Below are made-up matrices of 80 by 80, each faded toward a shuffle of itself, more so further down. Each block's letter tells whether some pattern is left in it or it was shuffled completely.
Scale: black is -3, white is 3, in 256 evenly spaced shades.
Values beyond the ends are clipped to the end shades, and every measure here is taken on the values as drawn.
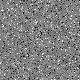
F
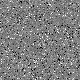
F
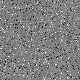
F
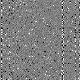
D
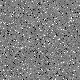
F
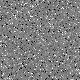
F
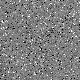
F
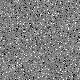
F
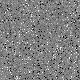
F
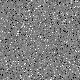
F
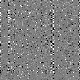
D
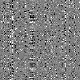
D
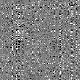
D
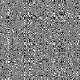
D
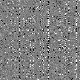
D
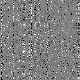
D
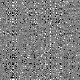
D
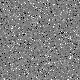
F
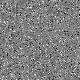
F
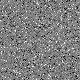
F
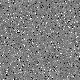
F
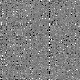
D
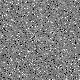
F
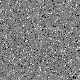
F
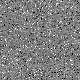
F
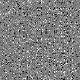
D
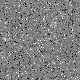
F
